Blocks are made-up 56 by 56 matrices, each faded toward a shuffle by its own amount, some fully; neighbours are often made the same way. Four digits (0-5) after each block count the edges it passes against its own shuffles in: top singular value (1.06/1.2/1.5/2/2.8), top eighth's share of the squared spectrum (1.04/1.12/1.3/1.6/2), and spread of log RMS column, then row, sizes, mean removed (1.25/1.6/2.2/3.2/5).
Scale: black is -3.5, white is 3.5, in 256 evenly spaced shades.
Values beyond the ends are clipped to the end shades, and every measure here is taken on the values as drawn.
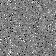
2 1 1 0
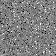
0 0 0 0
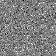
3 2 0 0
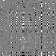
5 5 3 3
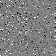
2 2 0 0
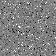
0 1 0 0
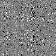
2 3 2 2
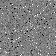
0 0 0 0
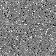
0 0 0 0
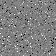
0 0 0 0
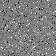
0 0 0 0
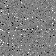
2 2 1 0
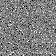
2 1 0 0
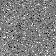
1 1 0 0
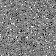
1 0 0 0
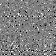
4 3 1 2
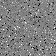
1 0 0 0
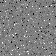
0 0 0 0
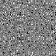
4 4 2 2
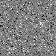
2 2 0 0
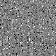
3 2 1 0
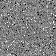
0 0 0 0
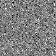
1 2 2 0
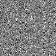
1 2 2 0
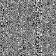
1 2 3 0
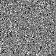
0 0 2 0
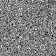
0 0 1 0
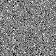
1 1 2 0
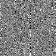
2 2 3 0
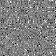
4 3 1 2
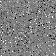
2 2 0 0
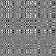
5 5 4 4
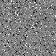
3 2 1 0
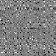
4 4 2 3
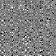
4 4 2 2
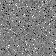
1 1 0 0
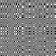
5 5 4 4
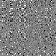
4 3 2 2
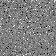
1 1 0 0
